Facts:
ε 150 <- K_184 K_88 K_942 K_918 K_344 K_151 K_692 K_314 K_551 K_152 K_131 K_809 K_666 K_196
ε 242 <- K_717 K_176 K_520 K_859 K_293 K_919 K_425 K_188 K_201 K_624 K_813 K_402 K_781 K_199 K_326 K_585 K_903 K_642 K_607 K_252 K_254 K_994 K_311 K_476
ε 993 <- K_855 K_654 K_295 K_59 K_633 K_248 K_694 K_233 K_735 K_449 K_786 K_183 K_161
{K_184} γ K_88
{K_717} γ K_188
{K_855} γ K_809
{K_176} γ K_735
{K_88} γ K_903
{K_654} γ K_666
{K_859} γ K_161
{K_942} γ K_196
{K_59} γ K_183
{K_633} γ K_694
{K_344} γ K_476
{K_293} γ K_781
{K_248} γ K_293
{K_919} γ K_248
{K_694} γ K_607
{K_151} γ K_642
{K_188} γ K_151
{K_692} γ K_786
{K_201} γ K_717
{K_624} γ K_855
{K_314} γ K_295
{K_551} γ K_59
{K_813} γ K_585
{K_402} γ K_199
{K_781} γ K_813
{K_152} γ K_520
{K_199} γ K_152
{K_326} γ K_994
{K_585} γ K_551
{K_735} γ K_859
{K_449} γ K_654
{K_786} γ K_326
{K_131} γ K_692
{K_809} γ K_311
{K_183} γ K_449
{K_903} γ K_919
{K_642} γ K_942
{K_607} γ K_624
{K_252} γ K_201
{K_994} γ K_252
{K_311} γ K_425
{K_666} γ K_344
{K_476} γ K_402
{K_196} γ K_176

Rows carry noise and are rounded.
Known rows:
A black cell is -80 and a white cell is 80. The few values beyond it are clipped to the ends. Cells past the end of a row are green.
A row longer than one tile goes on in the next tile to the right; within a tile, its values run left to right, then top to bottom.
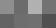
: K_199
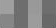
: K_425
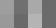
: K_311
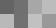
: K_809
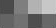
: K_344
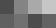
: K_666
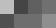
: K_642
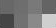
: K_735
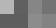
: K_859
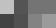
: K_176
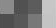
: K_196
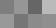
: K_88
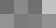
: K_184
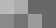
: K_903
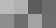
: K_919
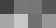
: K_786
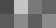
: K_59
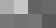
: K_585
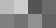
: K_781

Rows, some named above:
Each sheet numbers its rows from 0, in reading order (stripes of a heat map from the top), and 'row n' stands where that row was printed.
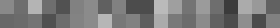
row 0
K_199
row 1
K_161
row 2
K_151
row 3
K_520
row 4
K_449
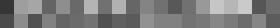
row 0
K_654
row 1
K_199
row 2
K_859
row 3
K_152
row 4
K_813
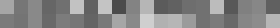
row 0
K_254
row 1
K_551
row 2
K_855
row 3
K_692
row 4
K_161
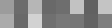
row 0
K_624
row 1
K_551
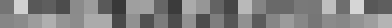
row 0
K_248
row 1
K_694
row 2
K_654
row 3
K_449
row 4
K_183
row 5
K_131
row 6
K_248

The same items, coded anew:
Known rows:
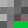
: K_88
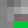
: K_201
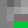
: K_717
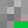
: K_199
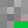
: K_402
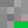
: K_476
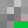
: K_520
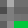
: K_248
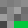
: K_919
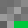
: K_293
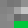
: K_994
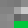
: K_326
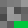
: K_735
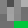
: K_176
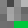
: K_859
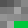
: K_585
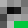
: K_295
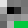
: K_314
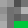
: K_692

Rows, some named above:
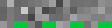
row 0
K_786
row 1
K_161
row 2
K_449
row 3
K_254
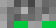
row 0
K_692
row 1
K_183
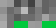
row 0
K_131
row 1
K_59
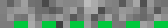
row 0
K_188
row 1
K_551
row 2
K_903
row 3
K_152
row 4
K_642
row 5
K_654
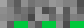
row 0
K_151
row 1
K_735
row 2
K_809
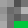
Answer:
K_692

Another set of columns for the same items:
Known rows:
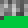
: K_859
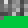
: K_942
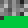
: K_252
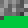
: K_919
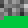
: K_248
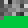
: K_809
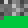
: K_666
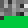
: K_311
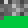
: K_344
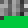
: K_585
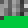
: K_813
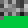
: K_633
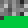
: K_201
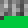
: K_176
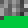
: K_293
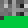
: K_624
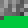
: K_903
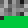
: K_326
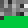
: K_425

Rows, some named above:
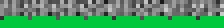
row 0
K_254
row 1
K_449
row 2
K_449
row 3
K_786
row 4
K_254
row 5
K_786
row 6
K_919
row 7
K_717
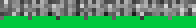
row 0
K_151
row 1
K_183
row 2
K_813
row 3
K_449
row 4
K_59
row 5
K_520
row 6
K_161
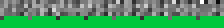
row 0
K_919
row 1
K_735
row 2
K_199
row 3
K_642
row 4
K_551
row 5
K_188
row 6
K_152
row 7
K_131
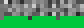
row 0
K_152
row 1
K_188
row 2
K_654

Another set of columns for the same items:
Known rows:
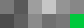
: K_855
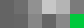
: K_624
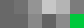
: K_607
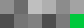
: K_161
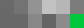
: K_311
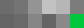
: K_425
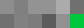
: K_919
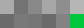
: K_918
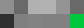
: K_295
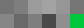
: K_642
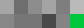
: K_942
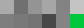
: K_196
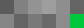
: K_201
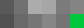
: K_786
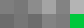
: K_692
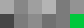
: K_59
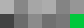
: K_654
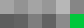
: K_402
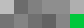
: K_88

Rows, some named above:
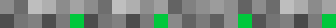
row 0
K_161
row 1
K_161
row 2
K_717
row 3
K_735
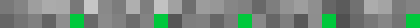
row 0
K_254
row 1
K_551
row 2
K_248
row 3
K_188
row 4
K_786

